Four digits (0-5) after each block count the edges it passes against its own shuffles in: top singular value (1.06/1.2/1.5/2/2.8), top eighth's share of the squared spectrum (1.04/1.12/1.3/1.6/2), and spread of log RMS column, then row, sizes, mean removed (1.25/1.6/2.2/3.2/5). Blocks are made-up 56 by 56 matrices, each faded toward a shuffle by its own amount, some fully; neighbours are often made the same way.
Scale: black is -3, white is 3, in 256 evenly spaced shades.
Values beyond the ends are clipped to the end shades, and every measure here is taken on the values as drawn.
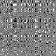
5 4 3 3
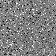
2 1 0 0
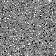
2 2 0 0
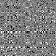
4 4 2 2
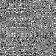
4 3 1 2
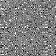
4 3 1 2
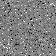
1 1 0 0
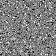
1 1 0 0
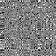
4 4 2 2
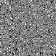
3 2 1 0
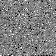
1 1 0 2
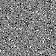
2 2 0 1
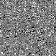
3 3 1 2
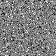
0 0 0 0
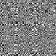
4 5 2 3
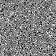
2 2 0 0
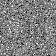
1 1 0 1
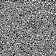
1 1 0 0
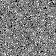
0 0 0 0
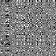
4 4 3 2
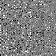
3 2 1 1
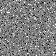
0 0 0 0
